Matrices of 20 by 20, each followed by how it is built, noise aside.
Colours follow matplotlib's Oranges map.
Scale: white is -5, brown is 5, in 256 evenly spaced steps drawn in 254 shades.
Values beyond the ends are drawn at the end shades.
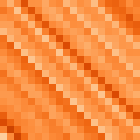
Toeplitz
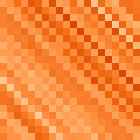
Toeplitz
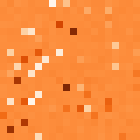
sparse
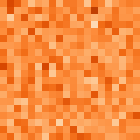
noise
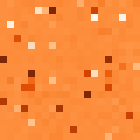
sparse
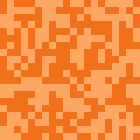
noise
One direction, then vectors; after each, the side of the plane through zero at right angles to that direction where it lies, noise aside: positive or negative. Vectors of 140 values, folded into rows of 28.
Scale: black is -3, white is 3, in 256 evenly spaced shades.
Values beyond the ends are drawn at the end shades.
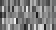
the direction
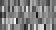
positive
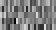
negative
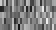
negative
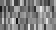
positive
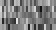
negative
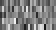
positive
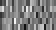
positive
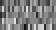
positive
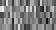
positive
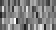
positive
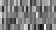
negative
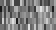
positive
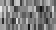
negative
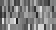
positive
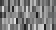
positive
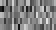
negative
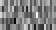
negative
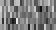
negative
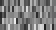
positive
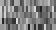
negative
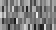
negative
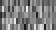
positive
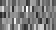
positive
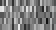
positive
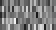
positive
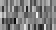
negative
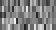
positive
